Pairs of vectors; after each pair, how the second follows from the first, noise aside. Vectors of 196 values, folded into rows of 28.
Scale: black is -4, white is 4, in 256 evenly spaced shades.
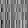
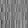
shrunk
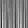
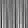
copied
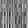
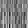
copied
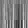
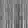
shrunk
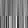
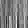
copied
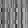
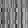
copied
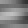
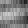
copied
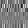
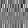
copied
